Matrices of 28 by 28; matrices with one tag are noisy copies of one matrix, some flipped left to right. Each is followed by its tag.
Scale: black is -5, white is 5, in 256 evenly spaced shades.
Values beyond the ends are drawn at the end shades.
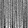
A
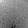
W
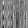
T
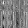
T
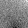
W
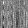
T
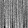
A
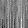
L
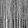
L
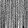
A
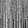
L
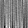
A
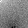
W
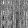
T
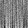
A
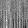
L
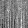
L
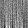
A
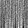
A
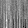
L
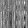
T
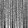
A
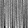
A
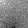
W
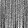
A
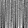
A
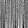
A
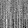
L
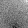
W
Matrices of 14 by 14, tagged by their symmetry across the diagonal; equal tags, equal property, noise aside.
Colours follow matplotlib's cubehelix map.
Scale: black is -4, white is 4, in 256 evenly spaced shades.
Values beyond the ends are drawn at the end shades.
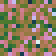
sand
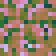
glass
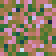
glass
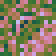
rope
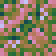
rope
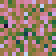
sand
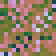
glass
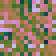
glass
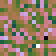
glass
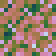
rope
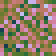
glass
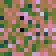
sand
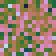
sand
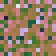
glass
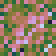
rope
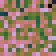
sand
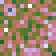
rope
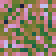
rope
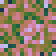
rope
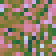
sand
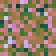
glass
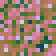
rope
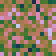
sand
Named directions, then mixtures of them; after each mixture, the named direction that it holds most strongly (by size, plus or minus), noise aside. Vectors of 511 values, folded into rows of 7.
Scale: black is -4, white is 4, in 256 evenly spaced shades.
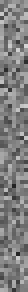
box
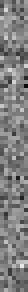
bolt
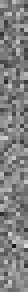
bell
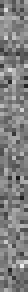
bolt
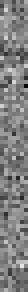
bolt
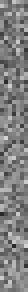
bell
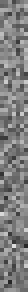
bell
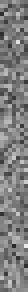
bell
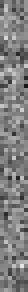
bolt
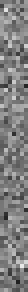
bolt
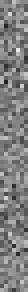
bell
